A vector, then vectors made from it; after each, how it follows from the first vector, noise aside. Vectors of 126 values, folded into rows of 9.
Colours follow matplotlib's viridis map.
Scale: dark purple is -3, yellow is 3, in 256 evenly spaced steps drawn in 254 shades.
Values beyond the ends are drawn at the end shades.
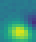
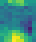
wrapped around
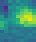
wrapped around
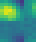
wrapped around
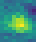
wrapped around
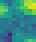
wrapped around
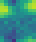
wrapped around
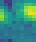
wrapped around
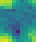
wrapped around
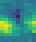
wrapped around
